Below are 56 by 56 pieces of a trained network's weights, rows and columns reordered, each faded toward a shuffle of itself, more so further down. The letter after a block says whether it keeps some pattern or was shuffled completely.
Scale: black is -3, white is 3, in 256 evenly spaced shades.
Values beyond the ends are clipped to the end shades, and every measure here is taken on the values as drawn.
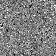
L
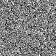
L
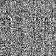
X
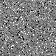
L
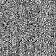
X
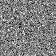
L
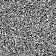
L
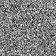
X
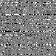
X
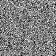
X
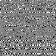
X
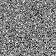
L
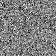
L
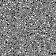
L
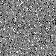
L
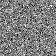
L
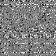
X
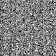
X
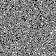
L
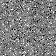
L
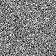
L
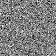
L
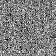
X
